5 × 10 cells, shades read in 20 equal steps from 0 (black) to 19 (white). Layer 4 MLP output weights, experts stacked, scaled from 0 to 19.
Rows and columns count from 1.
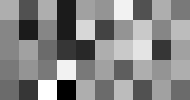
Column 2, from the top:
6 2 12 11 4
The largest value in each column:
13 12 19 18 16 13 18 17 13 14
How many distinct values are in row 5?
8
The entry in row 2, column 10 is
14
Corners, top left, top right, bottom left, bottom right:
13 9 8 8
